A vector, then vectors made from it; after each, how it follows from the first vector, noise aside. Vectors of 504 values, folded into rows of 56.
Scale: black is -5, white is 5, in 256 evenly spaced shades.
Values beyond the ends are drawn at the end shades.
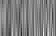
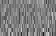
sign-scrambled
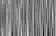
negated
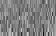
sign-scrambled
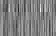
wrapped around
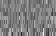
sign-scrambled
